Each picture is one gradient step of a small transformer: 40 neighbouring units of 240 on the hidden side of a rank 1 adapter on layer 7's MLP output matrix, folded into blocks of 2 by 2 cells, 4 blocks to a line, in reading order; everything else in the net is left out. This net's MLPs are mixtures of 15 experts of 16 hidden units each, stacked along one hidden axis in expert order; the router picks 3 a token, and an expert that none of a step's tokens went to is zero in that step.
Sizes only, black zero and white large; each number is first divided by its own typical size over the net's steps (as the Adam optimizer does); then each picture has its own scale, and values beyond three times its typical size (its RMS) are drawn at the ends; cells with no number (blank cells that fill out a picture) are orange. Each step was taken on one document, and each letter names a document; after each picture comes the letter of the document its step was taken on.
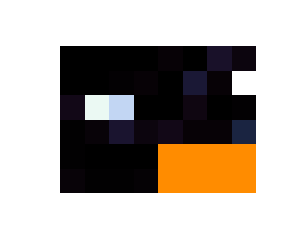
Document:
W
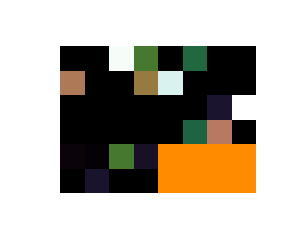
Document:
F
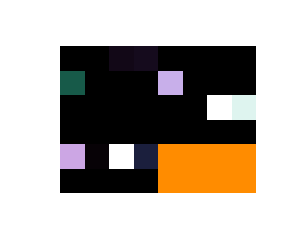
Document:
F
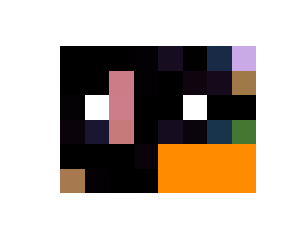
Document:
W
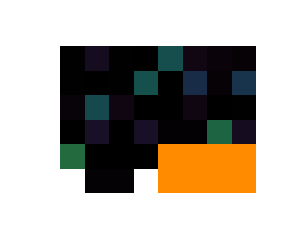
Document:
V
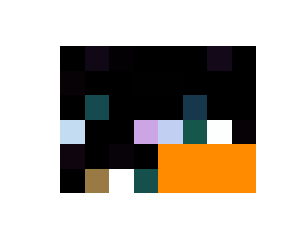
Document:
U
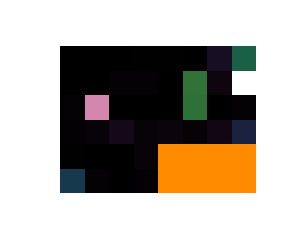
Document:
W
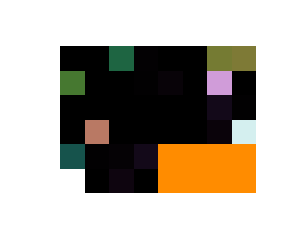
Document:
F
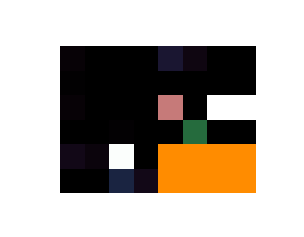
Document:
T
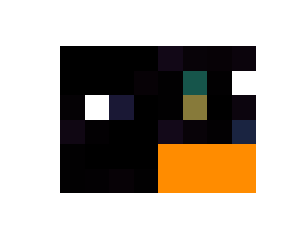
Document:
W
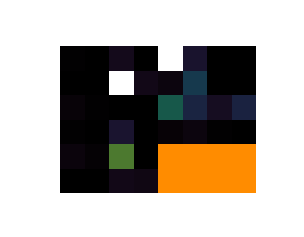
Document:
T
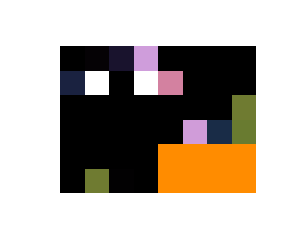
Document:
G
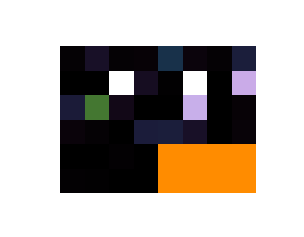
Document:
V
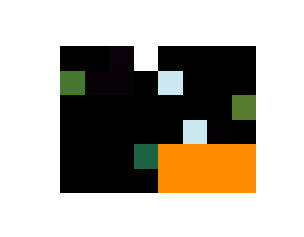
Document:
G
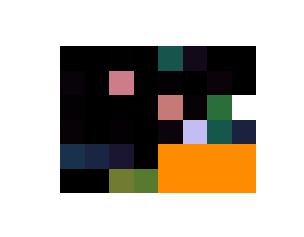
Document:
T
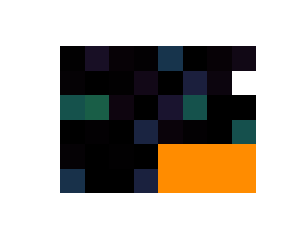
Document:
V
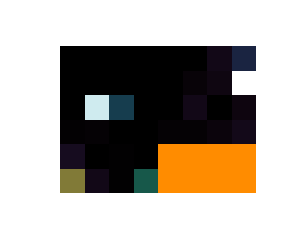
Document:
W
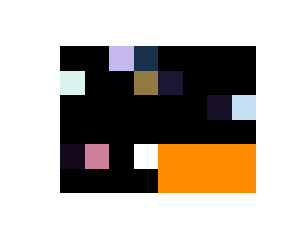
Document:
F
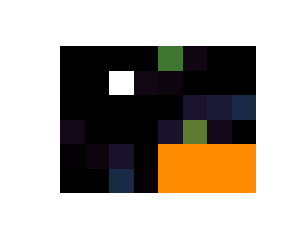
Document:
T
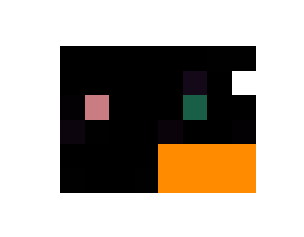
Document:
W
